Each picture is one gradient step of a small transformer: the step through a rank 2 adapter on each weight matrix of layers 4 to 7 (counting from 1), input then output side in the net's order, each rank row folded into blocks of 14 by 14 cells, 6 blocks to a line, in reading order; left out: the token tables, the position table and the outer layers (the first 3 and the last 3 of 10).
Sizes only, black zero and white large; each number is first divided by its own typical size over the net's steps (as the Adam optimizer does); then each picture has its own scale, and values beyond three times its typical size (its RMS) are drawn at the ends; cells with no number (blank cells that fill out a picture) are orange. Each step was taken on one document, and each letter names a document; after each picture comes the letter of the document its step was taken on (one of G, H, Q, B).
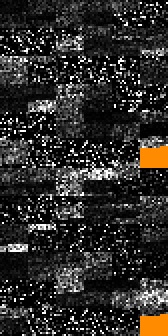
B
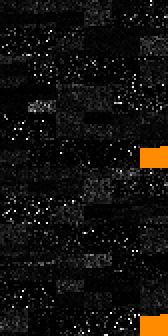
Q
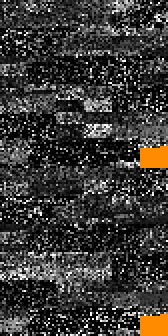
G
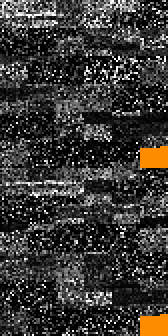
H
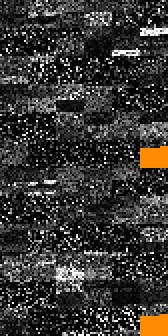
H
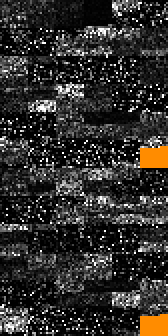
B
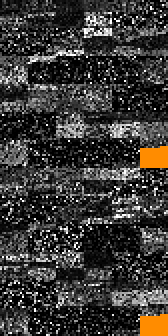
H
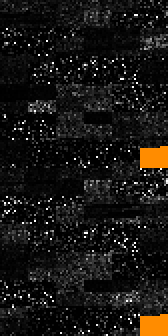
Q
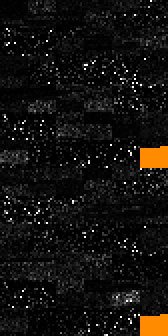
Q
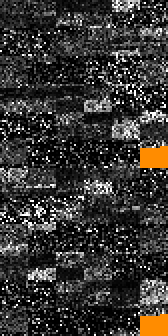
G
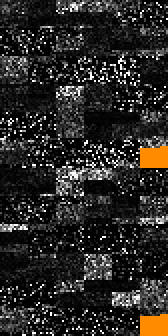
B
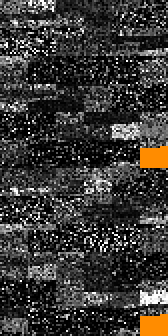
G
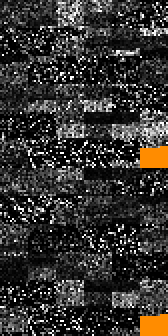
B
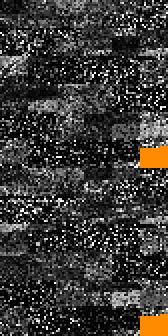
G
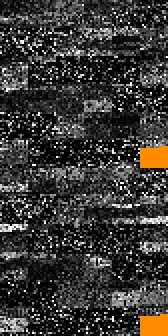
G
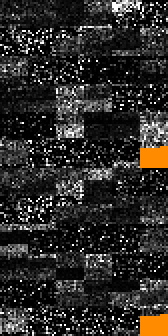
B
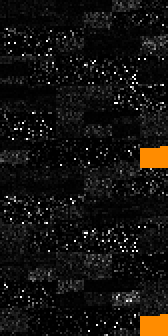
Q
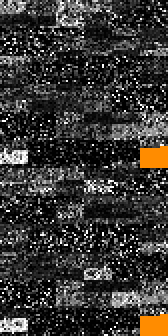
G
